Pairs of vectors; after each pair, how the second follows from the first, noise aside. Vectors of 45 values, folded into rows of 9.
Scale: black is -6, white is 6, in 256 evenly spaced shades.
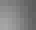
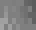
partly zeroed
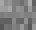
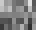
scaled up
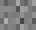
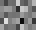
scaled up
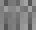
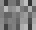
scaled up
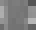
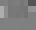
partly zeroed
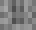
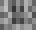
scaled up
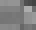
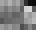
scaled up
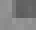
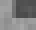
scaled up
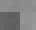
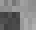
scaled up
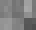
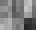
scaled up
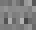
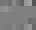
partly zeroed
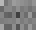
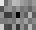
scaled up
